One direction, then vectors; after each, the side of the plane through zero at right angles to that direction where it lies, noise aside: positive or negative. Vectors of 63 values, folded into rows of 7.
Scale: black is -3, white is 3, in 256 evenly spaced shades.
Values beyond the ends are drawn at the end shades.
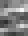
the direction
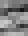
negative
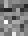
negative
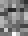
negative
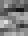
negative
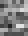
positive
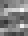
positive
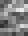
positive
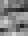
negative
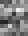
positive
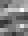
positive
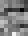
negative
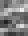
positive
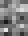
positive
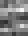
positive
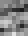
negative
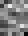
positive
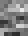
positive
